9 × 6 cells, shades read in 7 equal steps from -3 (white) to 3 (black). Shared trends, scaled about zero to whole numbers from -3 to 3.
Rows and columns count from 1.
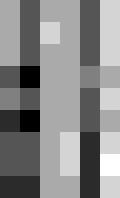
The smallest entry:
-3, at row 8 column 6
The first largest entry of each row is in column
2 2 2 2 2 2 5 5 1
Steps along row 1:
up down same up down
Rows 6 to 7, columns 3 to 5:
-1 -1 1 / -1 -2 2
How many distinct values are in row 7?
4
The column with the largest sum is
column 2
